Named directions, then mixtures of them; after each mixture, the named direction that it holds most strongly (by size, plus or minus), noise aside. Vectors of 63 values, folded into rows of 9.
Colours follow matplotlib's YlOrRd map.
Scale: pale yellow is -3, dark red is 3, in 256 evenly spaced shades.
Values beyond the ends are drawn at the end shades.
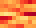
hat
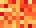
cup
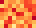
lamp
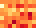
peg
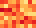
cup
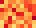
lamp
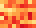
peg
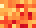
peg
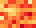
peg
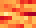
hat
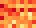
peg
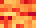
hat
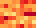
hat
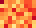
lamp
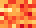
cup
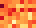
peg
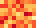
lamp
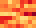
hat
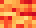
hat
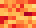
hat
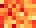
lamp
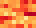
hat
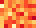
lamp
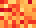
cup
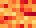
hat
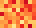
cup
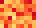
lamp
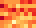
peg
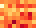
peg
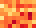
peg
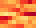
hat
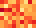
cup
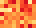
cup
